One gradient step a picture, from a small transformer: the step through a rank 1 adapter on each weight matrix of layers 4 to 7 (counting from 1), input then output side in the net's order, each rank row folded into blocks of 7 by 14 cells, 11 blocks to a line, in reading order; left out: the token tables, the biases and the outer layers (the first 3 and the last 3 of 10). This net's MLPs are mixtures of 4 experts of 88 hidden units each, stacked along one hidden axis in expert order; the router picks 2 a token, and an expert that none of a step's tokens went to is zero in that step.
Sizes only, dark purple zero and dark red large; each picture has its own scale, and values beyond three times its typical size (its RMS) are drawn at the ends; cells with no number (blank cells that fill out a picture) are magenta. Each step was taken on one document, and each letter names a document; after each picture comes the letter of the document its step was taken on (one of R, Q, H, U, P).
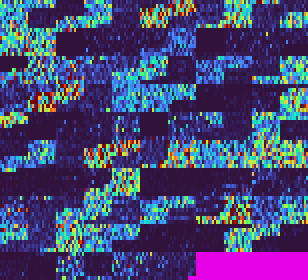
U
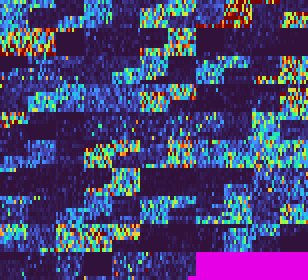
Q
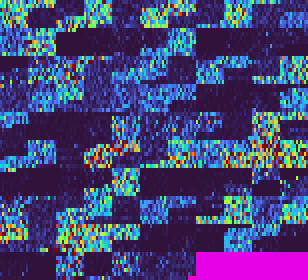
U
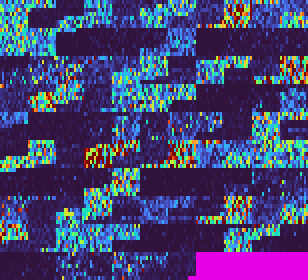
U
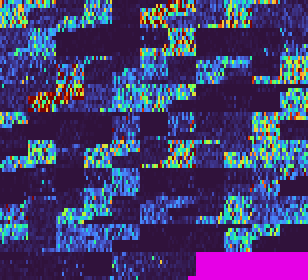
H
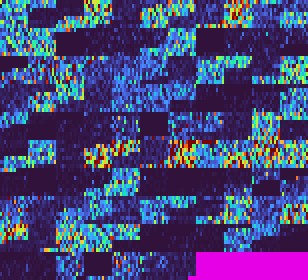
U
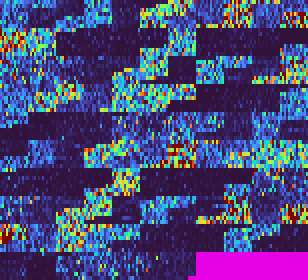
Q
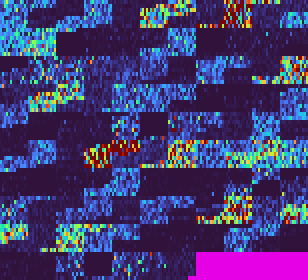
U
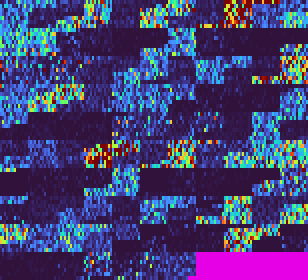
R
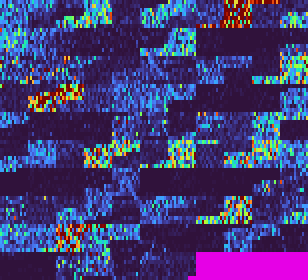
R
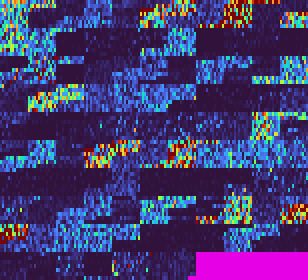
Q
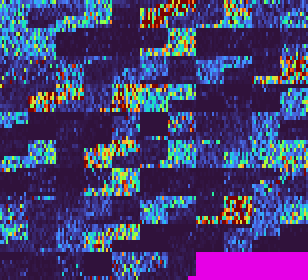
H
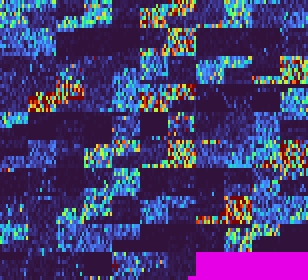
H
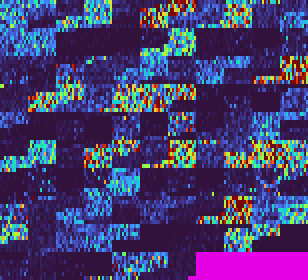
H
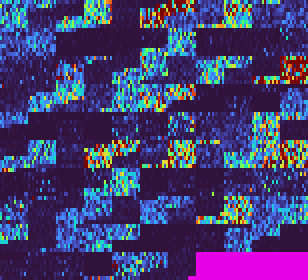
H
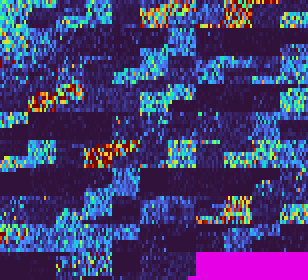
R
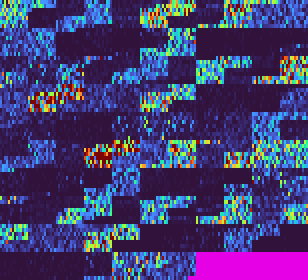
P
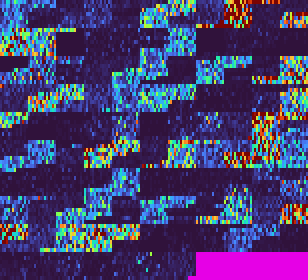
Q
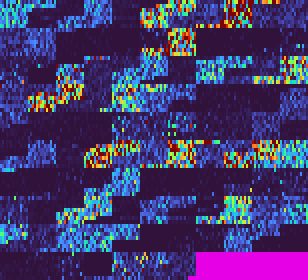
P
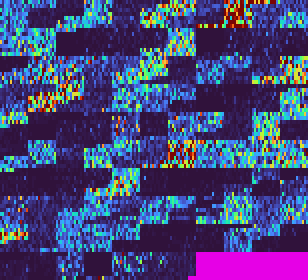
U
